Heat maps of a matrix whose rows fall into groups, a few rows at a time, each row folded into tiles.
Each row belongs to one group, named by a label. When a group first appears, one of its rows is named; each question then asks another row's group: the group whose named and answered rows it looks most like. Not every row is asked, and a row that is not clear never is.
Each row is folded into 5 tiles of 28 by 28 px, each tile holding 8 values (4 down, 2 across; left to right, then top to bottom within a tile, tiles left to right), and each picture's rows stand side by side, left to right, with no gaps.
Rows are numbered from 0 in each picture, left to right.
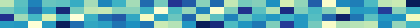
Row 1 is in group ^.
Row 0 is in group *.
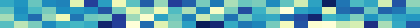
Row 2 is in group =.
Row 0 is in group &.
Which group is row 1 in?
^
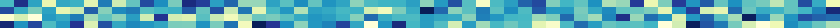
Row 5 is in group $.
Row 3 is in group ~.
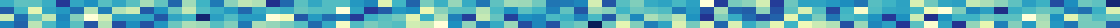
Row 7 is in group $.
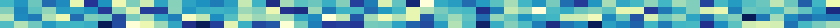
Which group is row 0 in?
&
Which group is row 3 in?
*
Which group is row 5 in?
$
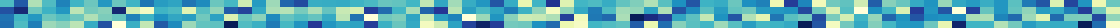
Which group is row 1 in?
=
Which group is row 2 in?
=
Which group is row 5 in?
&
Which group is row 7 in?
&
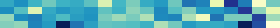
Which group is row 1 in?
&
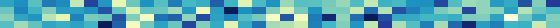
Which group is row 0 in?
&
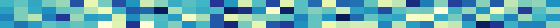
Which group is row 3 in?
^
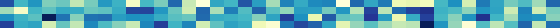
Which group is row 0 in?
$
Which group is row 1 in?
~
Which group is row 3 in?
*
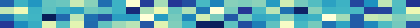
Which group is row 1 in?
^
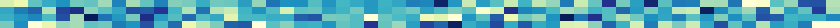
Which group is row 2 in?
=
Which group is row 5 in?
~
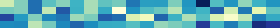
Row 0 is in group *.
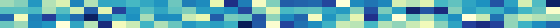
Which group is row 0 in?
~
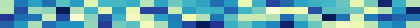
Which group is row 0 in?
*
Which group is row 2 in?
$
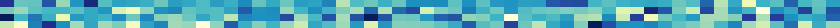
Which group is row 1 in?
$
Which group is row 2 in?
~
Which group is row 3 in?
=
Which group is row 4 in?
=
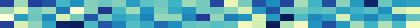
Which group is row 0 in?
^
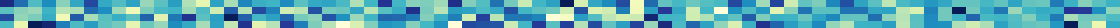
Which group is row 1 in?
~
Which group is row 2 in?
$
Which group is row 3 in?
*
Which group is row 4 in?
^
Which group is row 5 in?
^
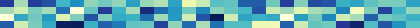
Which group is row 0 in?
^
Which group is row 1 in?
~
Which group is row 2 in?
^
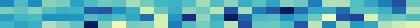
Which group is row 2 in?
~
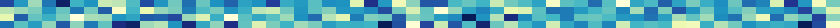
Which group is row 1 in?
=
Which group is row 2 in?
&
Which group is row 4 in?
~
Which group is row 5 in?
&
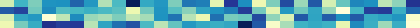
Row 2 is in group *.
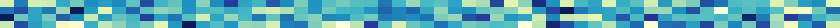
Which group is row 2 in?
$
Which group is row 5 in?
$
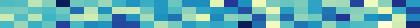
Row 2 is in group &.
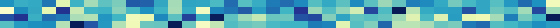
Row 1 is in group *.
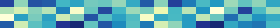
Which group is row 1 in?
^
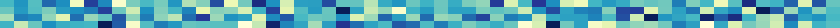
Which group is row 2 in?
*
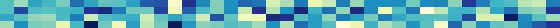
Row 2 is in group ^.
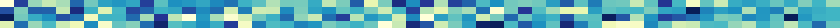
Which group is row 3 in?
^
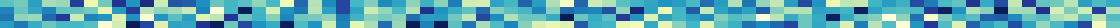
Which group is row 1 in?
^
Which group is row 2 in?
*
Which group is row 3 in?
~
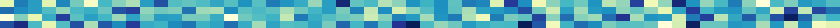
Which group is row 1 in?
=
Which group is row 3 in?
&
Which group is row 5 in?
~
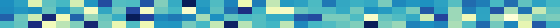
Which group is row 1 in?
=
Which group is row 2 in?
=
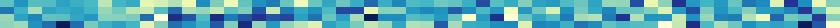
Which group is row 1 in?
~
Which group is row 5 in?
&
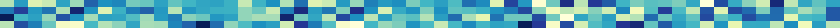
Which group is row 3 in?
&
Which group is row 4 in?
^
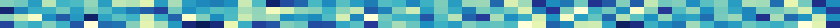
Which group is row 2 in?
=
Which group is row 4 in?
^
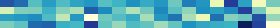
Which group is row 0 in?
=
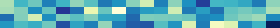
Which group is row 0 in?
*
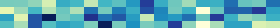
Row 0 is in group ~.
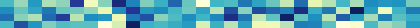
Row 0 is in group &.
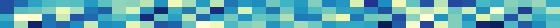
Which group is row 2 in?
&
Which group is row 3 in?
^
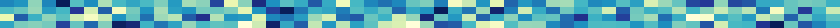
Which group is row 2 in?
~
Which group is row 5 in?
^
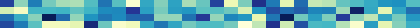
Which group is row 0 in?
$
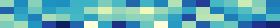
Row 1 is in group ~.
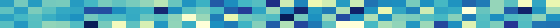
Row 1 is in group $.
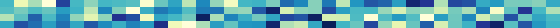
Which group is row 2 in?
=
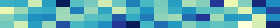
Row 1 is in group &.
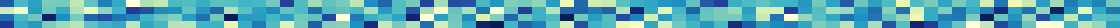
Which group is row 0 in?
$
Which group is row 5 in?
=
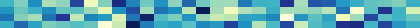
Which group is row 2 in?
^
